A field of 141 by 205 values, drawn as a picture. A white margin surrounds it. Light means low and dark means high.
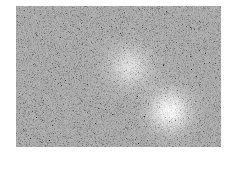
Odd rows or columns: none. Dips: two. Mirror symmetry: none. Stripes: none.
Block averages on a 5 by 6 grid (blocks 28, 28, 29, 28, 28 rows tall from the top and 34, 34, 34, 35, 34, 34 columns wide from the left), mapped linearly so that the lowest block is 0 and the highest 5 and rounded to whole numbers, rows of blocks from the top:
5 5 5 5 5 5 / 5 5 4 3 5 5 / 5 5 4 2 4 5 / 5 5 5 4 0 4 / 5 5 5 5 3 5
